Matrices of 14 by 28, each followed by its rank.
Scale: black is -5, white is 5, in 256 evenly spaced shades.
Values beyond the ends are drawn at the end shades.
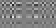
one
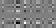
one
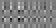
one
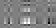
one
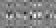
two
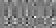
two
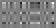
one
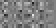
two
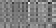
two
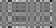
one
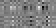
two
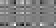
one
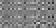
two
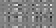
two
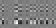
one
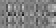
two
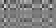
one
